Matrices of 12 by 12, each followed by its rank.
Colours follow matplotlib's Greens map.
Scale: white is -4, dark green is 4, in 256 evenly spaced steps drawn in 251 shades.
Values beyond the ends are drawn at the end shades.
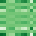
one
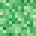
full rank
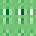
one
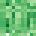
two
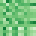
two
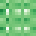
one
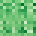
two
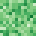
full rank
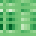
one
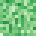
full rank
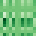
one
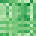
two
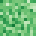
full rank
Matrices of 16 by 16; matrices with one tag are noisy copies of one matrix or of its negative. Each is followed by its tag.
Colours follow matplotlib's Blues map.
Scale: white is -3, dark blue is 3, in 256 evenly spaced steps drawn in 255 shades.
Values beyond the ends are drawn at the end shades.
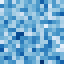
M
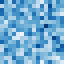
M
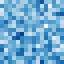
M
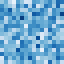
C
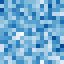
M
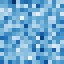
C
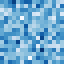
C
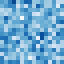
C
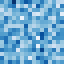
C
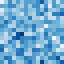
M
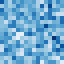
M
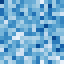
M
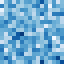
M
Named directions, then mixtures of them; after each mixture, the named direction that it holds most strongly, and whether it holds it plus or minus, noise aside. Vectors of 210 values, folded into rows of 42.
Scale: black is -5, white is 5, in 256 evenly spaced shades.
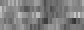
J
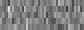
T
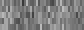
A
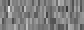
T, plus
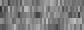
J, minus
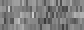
A, minus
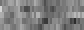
J, plus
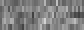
J, minus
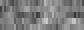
J, minus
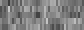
J, minus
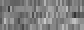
J, minus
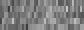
T, minus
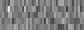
T, plus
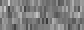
T, minus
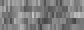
J, plus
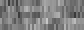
J, minus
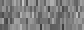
A, minus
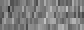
T, minus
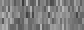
A, plus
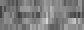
J, minus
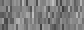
A, minus
